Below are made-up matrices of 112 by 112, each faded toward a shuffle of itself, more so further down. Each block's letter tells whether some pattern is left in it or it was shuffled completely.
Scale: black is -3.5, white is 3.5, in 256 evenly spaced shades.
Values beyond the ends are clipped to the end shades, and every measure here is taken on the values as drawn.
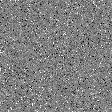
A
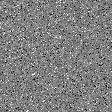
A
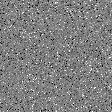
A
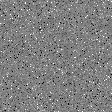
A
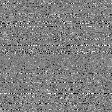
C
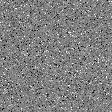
A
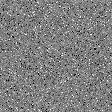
A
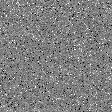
A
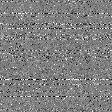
C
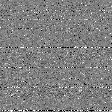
C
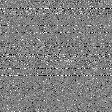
C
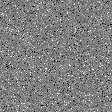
A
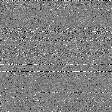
C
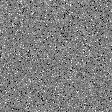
A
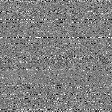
C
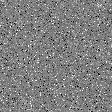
A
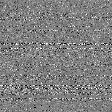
C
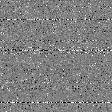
C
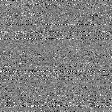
C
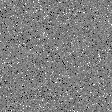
A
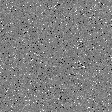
A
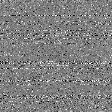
C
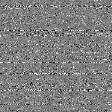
C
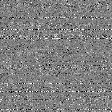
C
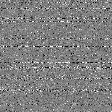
C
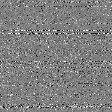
C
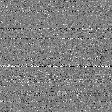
C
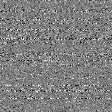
C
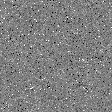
A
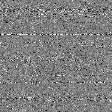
C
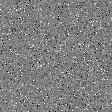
A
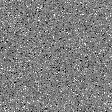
A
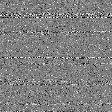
C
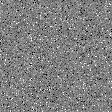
A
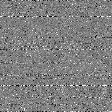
C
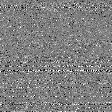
C
